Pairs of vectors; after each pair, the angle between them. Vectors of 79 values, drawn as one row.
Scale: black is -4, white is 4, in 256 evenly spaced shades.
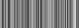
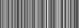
orthogonal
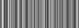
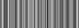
nearly parallel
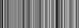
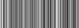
nearly opposite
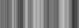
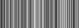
partly aligned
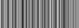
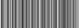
nearly parallel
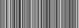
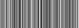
nearly parallel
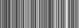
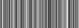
partly aligned
